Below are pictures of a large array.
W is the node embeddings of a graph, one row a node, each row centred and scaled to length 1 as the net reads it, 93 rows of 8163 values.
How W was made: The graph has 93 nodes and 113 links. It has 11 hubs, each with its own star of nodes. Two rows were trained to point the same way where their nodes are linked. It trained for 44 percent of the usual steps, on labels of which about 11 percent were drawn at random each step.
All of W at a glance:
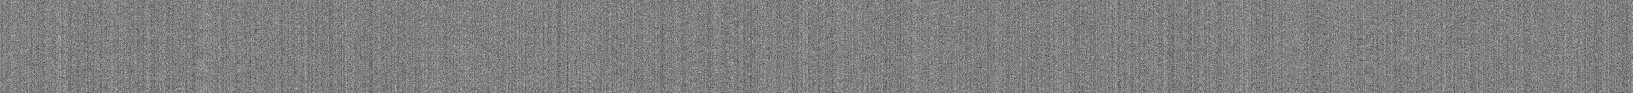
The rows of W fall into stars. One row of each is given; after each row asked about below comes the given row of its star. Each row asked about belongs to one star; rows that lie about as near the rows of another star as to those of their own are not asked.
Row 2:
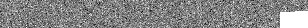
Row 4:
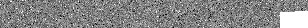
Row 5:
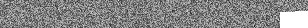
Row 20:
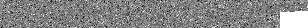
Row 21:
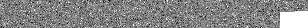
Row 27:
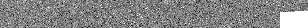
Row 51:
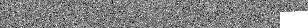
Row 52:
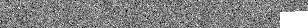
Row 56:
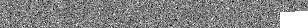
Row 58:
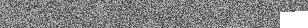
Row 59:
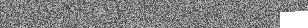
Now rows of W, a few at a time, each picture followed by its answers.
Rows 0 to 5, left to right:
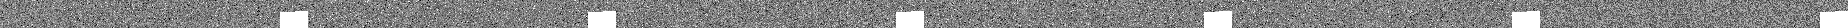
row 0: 56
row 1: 58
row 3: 2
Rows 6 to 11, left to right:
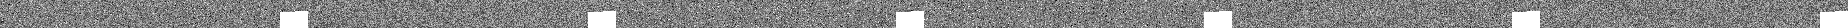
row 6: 51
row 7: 5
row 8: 59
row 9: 58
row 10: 27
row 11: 4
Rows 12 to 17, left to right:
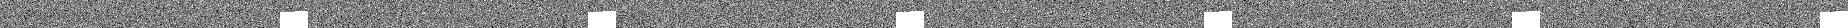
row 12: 51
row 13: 2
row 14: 52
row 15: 56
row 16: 51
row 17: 20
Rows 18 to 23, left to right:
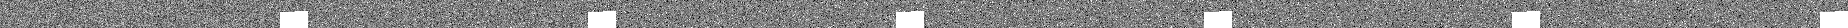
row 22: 21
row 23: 4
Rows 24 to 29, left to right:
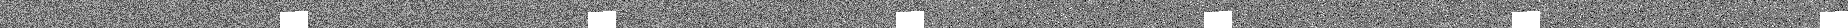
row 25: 20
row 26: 52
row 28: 2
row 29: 20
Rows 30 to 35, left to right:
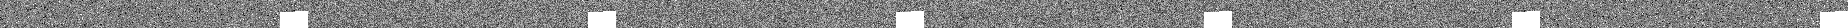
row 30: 58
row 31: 51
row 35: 2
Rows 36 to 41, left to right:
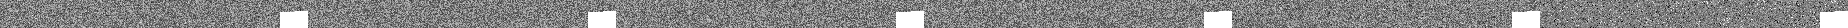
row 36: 2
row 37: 56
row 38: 27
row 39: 20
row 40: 59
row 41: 52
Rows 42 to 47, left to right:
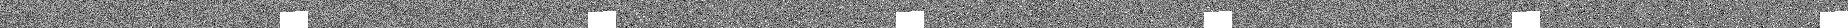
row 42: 52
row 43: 51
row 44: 20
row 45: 5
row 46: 59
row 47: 58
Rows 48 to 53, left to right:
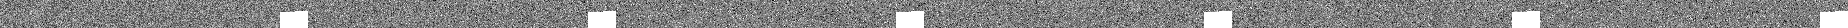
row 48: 4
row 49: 59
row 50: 59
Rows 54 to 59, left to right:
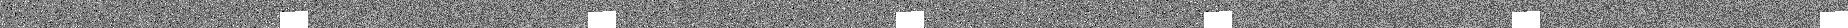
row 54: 56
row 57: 56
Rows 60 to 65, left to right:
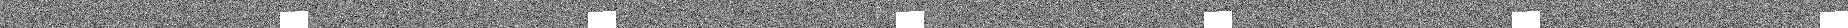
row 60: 20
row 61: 21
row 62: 5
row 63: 51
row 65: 51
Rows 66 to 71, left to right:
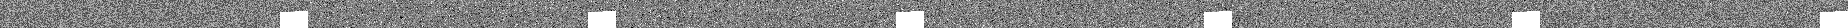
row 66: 2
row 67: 51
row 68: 20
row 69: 2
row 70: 52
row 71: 2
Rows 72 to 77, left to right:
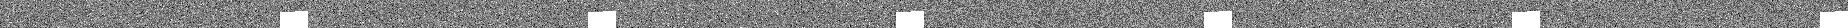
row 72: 2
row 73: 27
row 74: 20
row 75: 5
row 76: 59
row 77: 52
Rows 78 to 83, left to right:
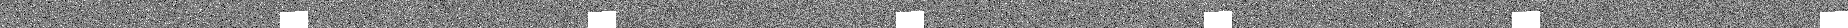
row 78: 27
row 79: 59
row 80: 5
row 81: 5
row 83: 59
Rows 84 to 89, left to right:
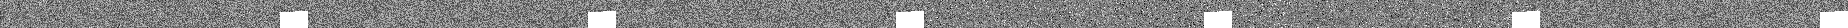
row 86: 4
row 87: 5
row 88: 21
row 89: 21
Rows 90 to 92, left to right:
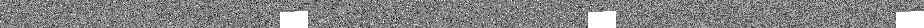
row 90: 59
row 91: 4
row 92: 51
